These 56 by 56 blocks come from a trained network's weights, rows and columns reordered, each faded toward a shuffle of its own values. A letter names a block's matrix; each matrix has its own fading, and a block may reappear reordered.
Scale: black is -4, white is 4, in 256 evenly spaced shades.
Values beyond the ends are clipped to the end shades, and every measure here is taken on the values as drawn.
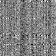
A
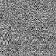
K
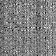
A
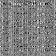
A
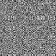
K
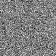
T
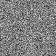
T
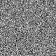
T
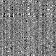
A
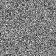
T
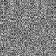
K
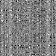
A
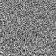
K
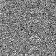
T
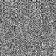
K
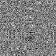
K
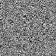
T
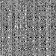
A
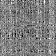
A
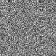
K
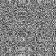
K
